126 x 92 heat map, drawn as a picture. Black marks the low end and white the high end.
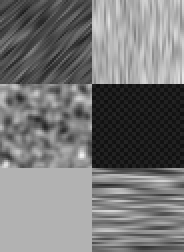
The table splits into 3 rows of 2 panels. Panel 1,1: low, slanting up to the right. Panel 1,2: high, streaked downward. Panel 2,1: middling, blotchy, strong in contrast. Panel 2,2: very low, checkered, faint in contrast. Panel 3,1: high, flat. Panel 3,2: middling, streaked across, strong in contrast.
